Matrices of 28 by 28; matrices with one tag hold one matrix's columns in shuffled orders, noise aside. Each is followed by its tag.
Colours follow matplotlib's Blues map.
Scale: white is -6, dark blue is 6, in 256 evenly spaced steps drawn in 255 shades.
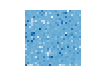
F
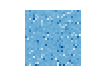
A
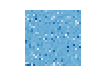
A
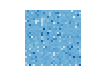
F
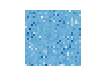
F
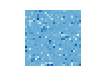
A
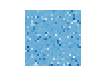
A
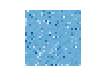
F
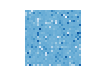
F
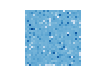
F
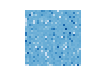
F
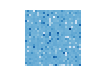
F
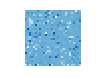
F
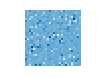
A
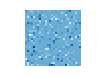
A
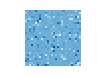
A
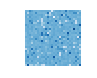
F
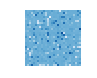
F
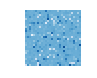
A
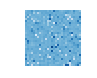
A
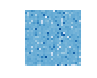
F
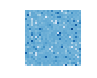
F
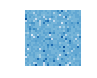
A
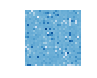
F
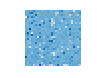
F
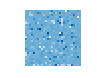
F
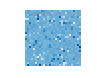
A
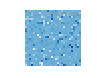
A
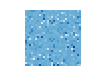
A
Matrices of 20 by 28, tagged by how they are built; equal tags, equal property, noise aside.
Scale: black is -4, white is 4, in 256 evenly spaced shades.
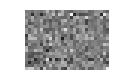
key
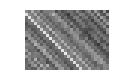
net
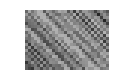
net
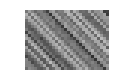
net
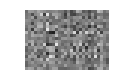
key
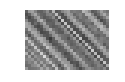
net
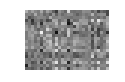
key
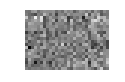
key
